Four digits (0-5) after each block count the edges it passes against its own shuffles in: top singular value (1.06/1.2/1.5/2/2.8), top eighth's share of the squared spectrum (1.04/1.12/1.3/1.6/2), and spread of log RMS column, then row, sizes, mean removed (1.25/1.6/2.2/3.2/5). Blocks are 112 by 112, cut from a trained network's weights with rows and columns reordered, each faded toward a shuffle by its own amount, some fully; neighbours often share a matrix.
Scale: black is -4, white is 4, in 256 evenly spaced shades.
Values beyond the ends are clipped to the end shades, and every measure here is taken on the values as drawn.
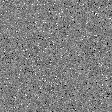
0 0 0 0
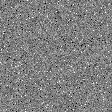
1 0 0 0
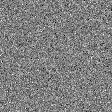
2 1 0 0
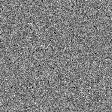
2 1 0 0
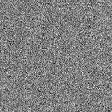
3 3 1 1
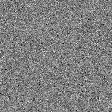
2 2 0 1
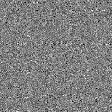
3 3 1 2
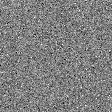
0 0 0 0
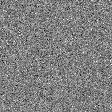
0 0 0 0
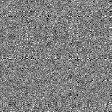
4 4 2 3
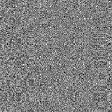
4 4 2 2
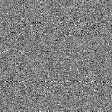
3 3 1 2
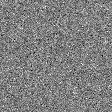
0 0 0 0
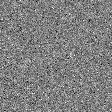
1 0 0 0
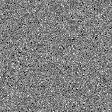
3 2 1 0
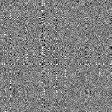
4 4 3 2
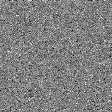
3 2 1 1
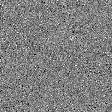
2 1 0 0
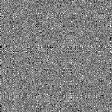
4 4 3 2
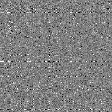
4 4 2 3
